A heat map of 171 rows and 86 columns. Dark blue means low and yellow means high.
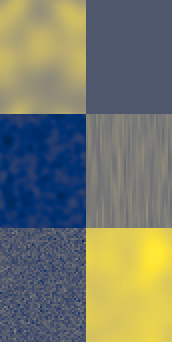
The table splits into 3 rows of 2 panels. Panel 1,1: high, smooth. Panel 1,2: low, flat. Panel 2,1: very low, blotchy, faint in contrast. Panel 2,2: middling, streaked downward, faint in contrast. Panel 3,1: low, fine-grained. Panel 3,2: very high, smooth, faint in contrast.
